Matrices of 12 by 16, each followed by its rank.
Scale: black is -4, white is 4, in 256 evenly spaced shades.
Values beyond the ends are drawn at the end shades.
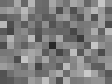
full rank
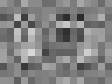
two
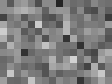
full rank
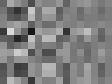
two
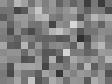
full rank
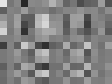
two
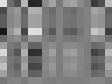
one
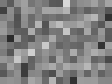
full rank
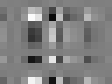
one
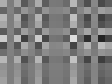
one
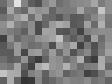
full rank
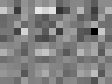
two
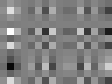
one
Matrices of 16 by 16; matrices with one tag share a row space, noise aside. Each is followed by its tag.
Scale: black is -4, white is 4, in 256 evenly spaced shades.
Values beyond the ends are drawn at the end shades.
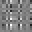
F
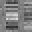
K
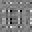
F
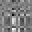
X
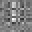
X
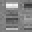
K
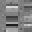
K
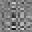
X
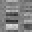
K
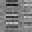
K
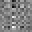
X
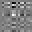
X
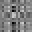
X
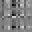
X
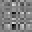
X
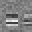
K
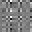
F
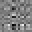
X
